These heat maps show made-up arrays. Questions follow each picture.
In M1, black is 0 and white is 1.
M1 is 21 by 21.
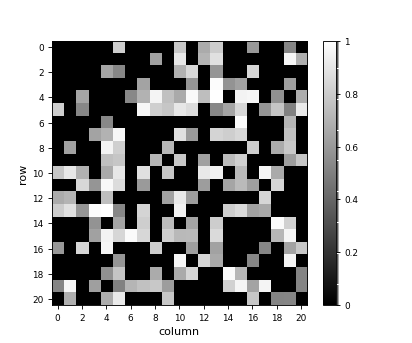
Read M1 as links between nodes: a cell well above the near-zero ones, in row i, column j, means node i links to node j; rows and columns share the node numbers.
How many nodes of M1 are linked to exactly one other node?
0
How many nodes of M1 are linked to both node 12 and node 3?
1
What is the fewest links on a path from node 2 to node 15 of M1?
2
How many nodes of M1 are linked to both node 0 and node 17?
6
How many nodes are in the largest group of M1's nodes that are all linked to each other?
5
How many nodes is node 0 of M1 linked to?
6
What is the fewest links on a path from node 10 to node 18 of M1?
1
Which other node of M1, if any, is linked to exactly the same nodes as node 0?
node 17
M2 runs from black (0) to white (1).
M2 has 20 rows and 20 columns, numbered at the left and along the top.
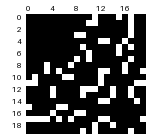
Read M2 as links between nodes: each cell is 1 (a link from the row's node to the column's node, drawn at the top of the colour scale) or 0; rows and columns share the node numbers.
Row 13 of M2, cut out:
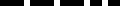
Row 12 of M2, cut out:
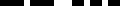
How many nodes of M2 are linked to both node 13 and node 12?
4
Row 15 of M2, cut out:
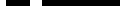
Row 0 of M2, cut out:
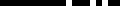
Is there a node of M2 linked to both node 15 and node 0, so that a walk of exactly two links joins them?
no
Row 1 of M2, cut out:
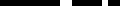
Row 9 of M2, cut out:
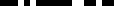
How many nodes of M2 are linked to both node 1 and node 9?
0
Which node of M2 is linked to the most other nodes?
node 17
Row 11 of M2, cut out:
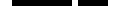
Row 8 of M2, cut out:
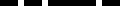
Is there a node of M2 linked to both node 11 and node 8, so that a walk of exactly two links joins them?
no
